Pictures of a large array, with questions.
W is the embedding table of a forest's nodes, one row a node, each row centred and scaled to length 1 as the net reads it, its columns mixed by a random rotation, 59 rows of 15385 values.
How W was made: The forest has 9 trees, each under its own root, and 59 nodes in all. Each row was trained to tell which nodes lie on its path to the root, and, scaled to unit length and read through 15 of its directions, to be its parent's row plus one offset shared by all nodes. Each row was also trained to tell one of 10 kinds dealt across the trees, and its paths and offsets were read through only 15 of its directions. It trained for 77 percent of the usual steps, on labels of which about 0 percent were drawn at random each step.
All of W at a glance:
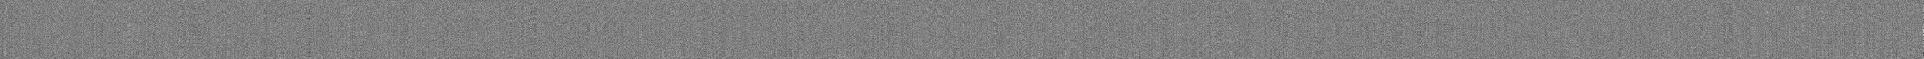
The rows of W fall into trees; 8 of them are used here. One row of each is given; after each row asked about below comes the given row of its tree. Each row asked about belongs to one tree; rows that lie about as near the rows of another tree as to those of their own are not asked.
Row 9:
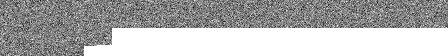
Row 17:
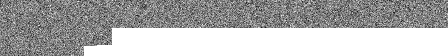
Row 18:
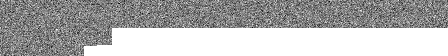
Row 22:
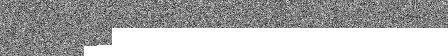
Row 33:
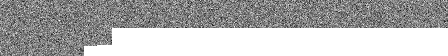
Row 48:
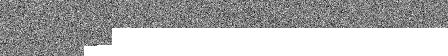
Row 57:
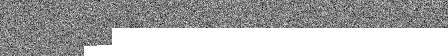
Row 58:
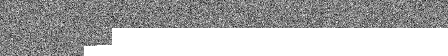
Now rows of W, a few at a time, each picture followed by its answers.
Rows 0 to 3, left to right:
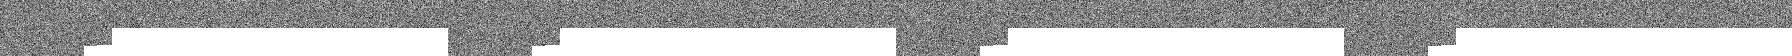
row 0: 57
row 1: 48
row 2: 58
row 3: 18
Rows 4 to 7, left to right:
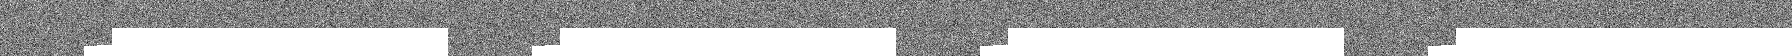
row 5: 48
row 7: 17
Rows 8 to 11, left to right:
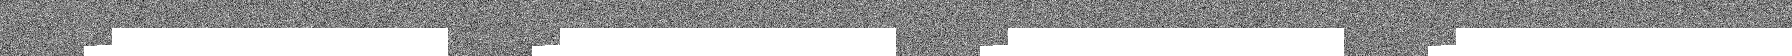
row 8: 9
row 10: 33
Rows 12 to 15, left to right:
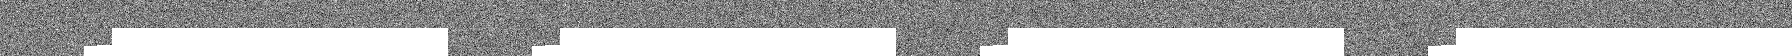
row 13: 18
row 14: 9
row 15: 57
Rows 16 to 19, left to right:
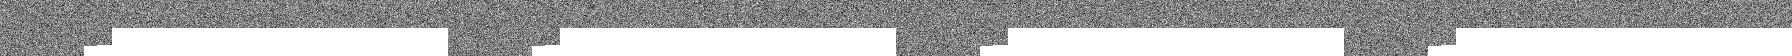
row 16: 22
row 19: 33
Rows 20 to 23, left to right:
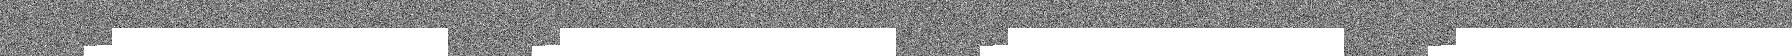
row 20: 58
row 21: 33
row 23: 17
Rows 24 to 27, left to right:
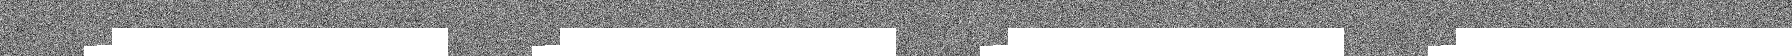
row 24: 9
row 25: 17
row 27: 58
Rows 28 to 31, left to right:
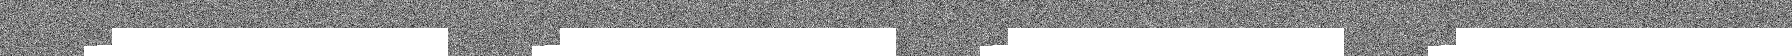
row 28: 18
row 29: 58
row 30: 17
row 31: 9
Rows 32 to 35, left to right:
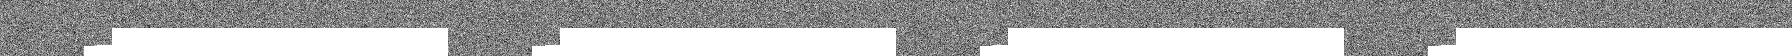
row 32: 9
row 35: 9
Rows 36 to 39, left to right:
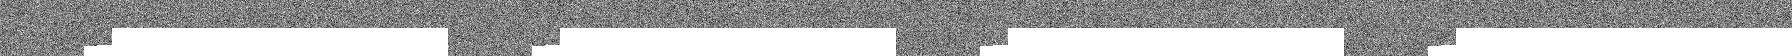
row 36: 48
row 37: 22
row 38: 18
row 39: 9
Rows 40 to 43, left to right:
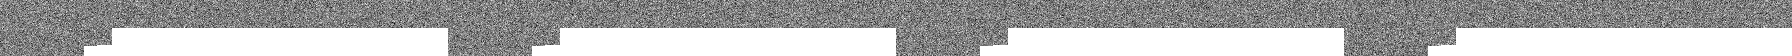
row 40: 33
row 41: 18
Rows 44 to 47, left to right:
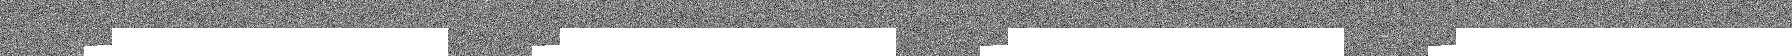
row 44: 18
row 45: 48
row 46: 9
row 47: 17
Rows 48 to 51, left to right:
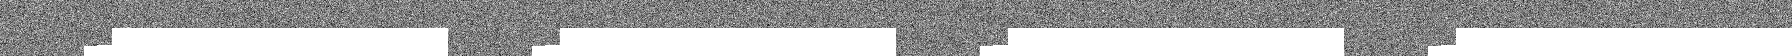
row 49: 33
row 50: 58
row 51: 18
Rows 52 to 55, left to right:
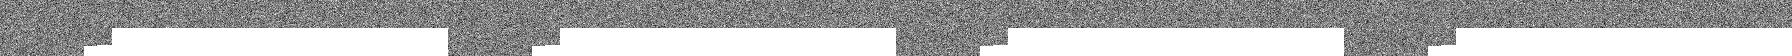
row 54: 33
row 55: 33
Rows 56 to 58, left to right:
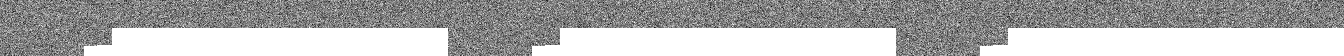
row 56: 18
